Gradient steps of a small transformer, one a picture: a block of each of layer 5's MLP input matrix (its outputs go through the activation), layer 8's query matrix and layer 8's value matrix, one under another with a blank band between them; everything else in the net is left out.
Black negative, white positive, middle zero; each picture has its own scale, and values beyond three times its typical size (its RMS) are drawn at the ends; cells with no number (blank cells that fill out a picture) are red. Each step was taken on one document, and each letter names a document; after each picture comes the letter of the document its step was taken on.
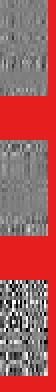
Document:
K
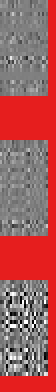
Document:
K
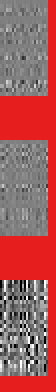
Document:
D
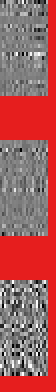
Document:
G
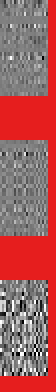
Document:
G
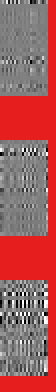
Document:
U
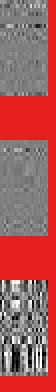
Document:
G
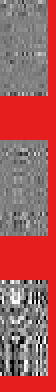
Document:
G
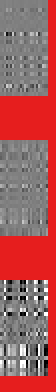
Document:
D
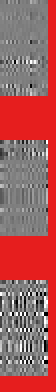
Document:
U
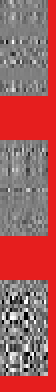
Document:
K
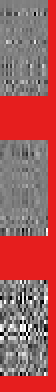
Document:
D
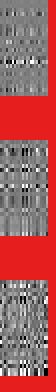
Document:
D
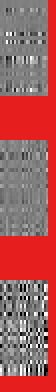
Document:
D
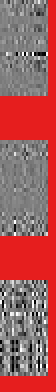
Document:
G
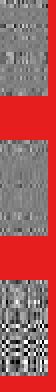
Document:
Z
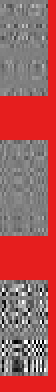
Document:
Z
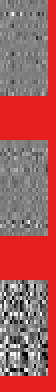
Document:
K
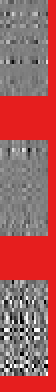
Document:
K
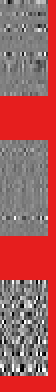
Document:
G
